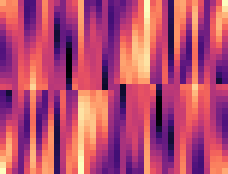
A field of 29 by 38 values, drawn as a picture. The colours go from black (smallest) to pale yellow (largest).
Histogram: bell-shaped. Average level on the scale: 50%. Symmetry: a half turn. Grain: streaks running down. Slope: none.
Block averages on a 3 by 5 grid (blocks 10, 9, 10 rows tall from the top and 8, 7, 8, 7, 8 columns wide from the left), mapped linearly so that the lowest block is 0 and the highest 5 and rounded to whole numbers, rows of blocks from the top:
2 0 1 5 3
2 2 3 2 2
3 5 1 0 2
